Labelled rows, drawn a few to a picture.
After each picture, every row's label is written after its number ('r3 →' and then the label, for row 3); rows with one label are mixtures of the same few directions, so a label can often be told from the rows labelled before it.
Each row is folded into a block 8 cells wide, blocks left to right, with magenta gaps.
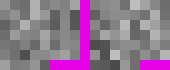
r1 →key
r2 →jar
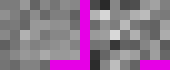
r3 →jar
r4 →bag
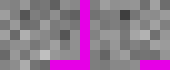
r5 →jar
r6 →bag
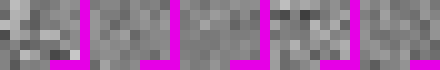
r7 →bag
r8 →key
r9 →key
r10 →bag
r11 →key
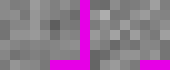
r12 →key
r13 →bag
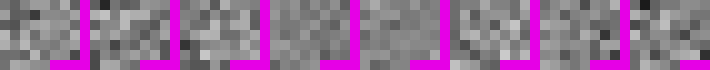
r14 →bag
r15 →bag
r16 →jar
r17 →key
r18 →bag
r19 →key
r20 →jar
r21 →bag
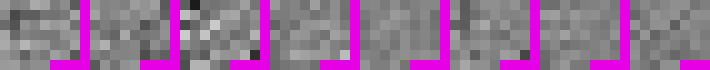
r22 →bag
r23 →key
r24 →bag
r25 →jar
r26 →key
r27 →bag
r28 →bag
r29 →jar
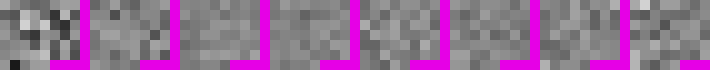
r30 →key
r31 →jar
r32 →jar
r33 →bag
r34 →jar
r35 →bag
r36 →key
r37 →bag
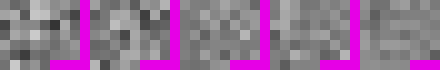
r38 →key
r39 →key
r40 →jar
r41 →bag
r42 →bag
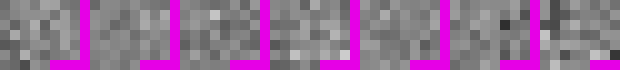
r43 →jar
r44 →key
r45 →bag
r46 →jar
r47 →jar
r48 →key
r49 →bag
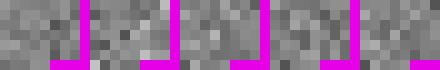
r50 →key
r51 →key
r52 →key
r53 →key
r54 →key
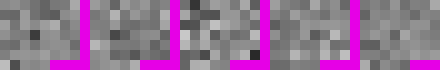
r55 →key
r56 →jar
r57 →bag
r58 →jar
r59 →key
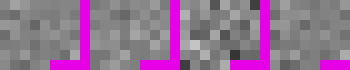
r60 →bag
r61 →bag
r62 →key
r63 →bag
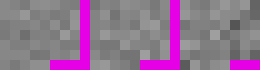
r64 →jar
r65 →key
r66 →key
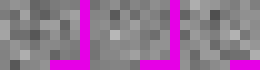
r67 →key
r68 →jar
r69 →bag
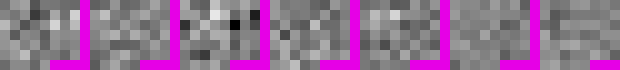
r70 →key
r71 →bag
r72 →key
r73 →jar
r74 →bag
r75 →key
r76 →bag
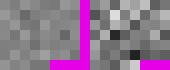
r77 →jar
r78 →jar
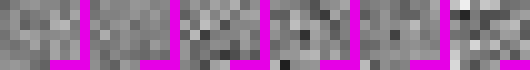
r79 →key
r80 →jar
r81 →jar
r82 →key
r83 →key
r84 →bag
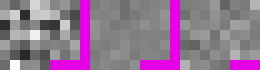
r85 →key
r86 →key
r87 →key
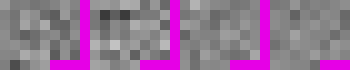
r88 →key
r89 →bag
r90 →bag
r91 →jar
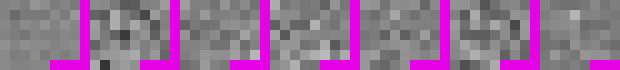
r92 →bag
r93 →key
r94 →jar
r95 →jar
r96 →bag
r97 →key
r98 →bag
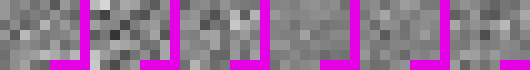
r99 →jar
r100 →bag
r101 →key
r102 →key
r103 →jar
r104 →key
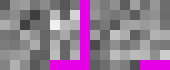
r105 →key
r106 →jar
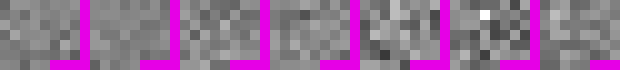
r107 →jar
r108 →key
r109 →jar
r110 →bag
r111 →key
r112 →bag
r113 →bag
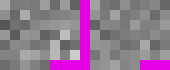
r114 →jar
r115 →jar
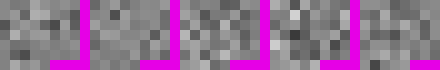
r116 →key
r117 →jar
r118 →jar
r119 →jar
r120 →key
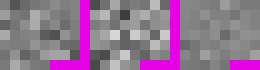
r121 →bag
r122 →bag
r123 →jar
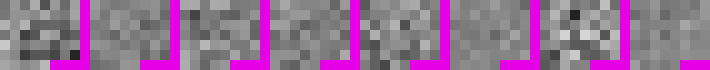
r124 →jar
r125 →key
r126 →bag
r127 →bag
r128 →jar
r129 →jar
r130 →bag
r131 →key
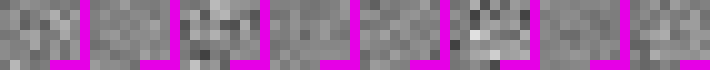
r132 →key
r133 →key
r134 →key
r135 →key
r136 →bag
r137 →jar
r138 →key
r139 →jar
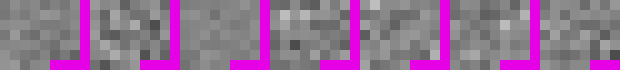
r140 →jar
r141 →key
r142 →bag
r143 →bag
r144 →bag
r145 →key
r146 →jar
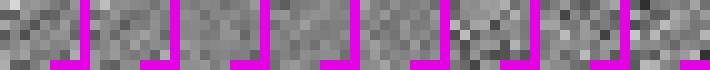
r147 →bag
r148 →bag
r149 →jar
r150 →bag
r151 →jar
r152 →jar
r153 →jar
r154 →bag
